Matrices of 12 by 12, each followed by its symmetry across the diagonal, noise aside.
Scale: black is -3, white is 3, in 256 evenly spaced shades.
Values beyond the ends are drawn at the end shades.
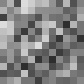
symmetric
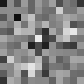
symmetric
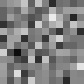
antisymmetric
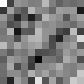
symmetric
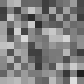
antisymmetric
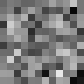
neither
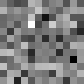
neither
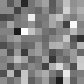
neither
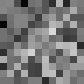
symmetric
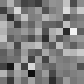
antisymmetric
